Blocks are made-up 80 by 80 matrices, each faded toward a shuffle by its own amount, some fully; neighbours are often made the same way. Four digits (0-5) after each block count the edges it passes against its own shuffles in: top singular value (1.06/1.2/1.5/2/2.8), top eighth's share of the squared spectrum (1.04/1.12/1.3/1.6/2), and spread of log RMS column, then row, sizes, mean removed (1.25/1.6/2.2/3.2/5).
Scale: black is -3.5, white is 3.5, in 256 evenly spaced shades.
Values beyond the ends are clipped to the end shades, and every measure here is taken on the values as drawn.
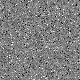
0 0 0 0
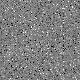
2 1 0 0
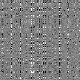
5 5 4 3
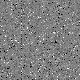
2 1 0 0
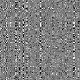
4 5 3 2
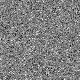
0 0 0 0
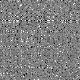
4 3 1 2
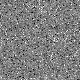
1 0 0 0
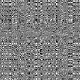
5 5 3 3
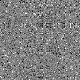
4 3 1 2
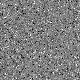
2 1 0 0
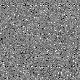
3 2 0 1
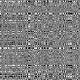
5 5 3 4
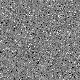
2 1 0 0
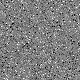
0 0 0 0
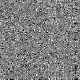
3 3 1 1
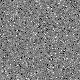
2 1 0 0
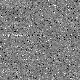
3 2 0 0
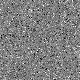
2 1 0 0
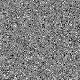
3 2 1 1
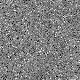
1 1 0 0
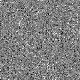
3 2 0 0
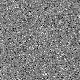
2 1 0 0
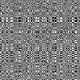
5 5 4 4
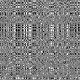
5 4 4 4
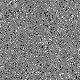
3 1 0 0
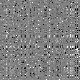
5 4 2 2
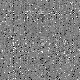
4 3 1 1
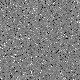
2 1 0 0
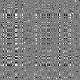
5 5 4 3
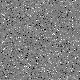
0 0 0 0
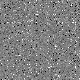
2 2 2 1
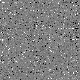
1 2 1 2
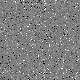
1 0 0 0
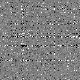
2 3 3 3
